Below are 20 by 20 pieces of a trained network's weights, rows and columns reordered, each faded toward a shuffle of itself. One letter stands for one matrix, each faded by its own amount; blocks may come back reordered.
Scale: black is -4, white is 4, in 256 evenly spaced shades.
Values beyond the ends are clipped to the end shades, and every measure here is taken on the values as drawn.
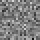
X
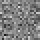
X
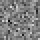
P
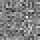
X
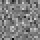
X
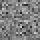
X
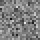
P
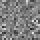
P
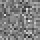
X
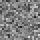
P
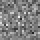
P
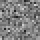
P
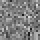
X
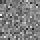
P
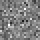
P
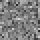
P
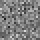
P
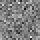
P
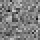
X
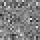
X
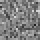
P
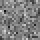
P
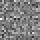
X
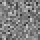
P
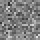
X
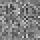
X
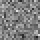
P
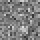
X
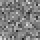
P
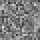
X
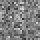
X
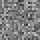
X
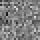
X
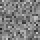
P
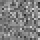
X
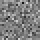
P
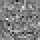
P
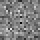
X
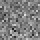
P
